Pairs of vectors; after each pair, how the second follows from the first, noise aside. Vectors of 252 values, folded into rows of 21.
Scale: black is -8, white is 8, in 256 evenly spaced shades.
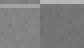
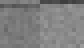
negated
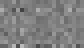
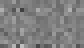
copied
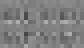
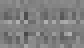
copied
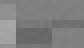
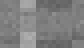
wrapped around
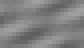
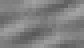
copied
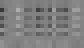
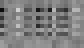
scaled up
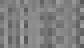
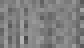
copied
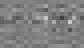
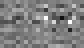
scaled up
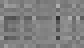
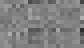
wrapped around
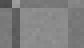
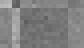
negated
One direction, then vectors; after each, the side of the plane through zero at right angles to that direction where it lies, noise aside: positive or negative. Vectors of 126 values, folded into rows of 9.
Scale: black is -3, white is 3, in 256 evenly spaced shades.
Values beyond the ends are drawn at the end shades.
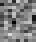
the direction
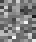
positive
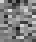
negative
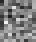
positive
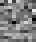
positive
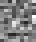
negative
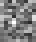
negative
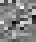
positive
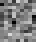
positive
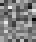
positive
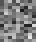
positive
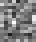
negative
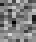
positive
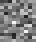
negative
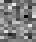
negative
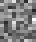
negative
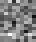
positive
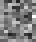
negative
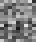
negative
